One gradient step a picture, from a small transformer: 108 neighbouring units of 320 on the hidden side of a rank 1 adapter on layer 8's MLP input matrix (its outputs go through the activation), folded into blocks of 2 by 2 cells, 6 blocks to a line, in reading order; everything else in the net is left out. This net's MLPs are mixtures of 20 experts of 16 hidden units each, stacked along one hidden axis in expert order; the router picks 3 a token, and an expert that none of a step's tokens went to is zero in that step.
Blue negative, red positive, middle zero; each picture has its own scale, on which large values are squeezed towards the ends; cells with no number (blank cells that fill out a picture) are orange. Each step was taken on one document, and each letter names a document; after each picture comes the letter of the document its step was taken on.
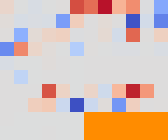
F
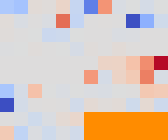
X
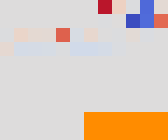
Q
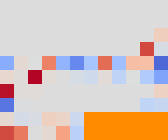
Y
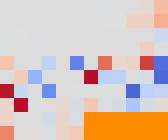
Y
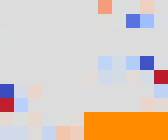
X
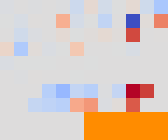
F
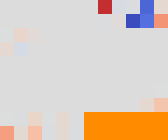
Q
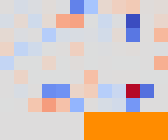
F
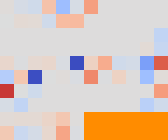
Y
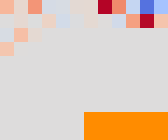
Q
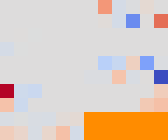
X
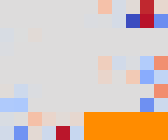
X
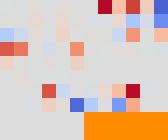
F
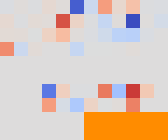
F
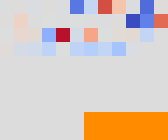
Q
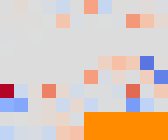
X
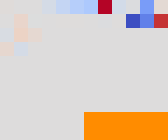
Q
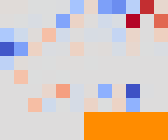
F
